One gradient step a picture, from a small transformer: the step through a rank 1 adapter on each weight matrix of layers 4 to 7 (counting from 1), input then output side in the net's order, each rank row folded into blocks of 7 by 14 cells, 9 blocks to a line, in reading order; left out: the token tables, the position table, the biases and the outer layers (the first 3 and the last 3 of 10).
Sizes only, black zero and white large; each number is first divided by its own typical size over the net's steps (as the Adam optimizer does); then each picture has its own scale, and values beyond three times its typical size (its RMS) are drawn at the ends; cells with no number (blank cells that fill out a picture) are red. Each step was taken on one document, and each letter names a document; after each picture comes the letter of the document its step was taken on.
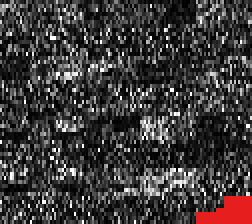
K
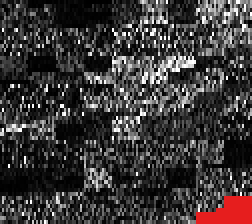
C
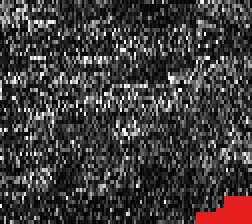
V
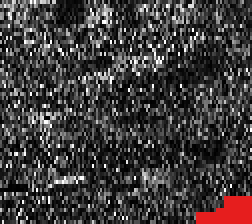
K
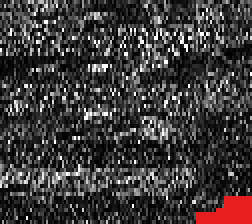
K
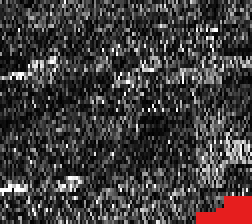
V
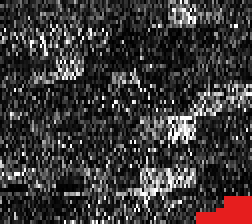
K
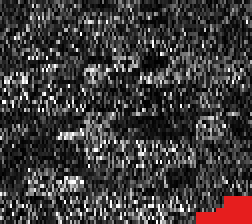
V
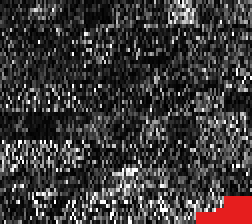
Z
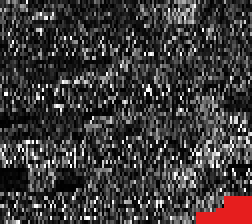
Z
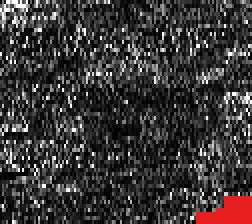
Z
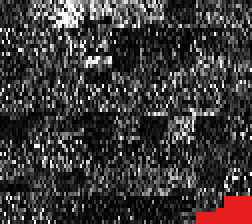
K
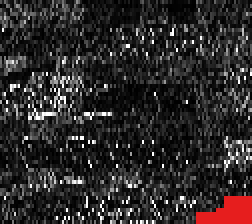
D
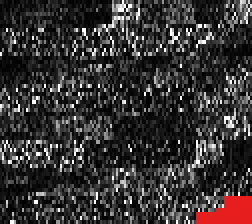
Z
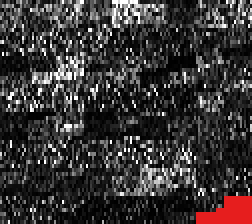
K
